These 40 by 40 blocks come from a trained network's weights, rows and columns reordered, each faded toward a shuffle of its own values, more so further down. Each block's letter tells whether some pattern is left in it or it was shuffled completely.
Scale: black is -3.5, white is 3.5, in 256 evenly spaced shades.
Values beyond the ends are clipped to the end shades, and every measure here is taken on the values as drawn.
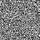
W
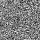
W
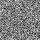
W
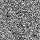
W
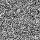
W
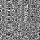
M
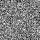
W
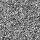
W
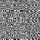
M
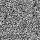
W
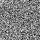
W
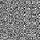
M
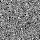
W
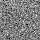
W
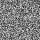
W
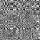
M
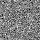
W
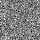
W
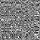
M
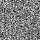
W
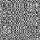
M
